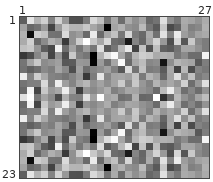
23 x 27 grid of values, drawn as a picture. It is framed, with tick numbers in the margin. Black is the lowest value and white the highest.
Seam: none. Calmest part: centre. Odd rows or columns: none. Mirror symmetry: top to bottom. Grain: fine. Average level on the scale: 60%. Histogram: bell-shaped. Slope: none.
